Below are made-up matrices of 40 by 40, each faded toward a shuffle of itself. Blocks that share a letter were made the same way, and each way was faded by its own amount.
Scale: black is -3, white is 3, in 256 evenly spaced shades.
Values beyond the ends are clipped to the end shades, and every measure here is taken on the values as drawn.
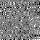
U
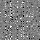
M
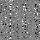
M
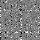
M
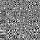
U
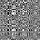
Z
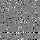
M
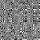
U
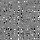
M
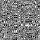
U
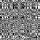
Z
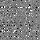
M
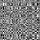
Z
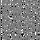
M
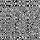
U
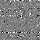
M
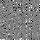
M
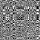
Z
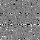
M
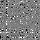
M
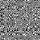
U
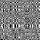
Z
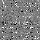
M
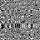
U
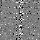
M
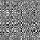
Z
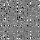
M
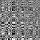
Z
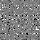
M
